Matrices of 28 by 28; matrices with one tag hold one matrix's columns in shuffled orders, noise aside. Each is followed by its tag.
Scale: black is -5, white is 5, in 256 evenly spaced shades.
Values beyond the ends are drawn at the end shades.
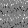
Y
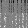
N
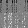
N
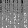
N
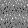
Y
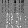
N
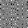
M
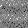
Y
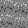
Y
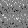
Y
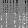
N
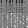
N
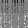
N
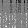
N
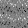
Y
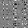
M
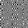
M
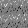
Y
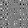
M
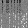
N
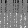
N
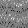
Y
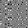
M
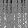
N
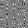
M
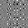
M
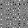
M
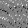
Y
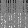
N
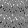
Y
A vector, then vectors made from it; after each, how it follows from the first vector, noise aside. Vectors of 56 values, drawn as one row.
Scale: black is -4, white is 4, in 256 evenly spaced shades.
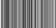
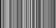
negated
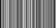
negated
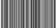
sign-scrambled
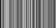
negated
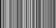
negated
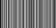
sign-scrambled
